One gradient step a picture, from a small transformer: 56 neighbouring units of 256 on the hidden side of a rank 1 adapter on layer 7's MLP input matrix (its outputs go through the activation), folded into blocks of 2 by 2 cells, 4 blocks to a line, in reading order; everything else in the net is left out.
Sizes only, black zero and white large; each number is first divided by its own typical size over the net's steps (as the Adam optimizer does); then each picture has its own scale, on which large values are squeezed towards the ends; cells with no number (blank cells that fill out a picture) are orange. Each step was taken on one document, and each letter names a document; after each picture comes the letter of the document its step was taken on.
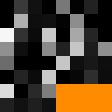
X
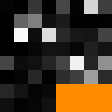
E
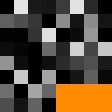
X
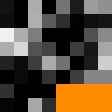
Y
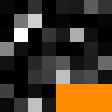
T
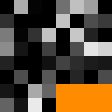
X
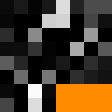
Y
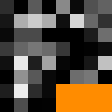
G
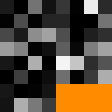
E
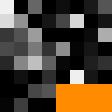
G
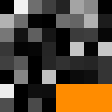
X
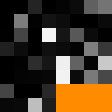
E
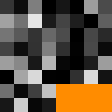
G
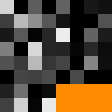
G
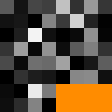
Y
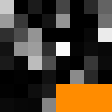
G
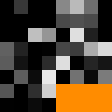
X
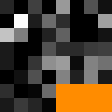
E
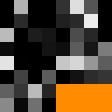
X
